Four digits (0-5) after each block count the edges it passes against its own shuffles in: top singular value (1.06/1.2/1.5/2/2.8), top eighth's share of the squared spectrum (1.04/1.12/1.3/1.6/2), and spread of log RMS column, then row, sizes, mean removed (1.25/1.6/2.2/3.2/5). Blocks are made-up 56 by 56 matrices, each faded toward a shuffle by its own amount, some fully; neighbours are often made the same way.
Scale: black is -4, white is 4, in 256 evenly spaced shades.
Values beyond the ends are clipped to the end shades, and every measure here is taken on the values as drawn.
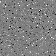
0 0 0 0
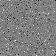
0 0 0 0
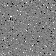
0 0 0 0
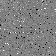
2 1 0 0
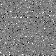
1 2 0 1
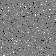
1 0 0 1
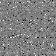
1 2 0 2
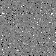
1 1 0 1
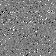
1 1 0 1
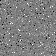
0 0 0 0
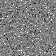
2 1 0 0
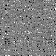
3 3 2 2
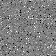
2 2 0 0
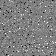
1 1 0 0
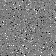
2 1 0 0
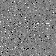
2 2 0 1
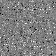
2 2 0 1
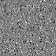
3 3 0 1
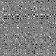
4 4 2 3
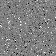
1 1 0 0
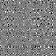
4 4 2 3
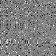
4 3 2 2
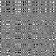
5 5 3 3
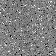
1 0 0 0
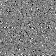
1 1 0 2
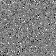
0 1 0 0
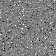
0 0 0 0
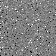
0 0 1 0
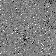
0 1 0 0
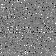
1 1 0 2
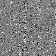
1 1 2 0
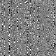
2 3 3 0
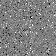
1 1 1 0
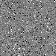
1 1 1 0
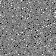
0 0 0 0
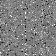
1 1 1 0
